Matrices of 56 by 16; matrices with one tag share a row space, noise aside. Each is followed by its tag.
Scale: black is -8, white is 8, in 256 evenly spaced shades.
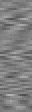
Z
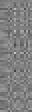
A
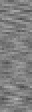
Z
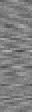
Z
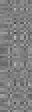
A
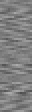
Z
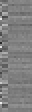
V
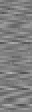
Z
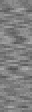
Z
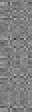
A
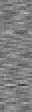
Z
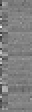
V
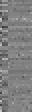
V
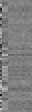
V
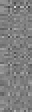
A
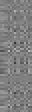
A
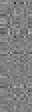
A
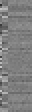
V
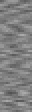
Z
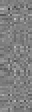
A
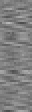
Z
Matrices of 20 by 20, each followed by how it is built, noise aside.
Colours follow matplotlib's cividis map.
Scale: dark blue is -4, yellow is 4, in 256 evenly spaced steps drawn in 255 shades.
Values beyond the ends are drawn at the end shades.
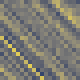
Toeplitz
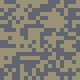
noise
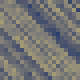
Toeplitz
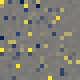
sparse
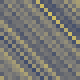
Toeplitz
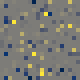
sparse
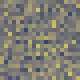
noise
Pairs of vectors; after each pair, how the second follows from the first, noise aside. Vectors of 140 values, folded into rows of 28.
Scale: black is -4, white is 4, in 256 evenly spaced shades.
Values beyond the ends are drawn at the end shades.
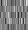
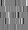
partly zeroed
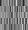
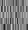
reversed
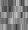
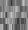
reversed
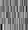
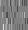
partly zeroed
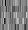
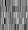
copied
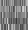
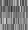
reversed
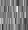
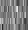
copied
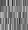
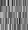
copied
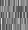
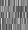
copied
